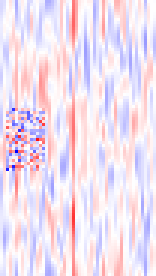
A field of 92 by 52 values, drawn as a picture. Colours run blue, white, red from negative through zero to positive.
Slope: none. Grain: streaks running down. Mirror symmetry: none. Roughest part: middle left. Odd patch: rougher, in the middle left. Histogram: heavy tails on both sides. Odd lines: column 25.
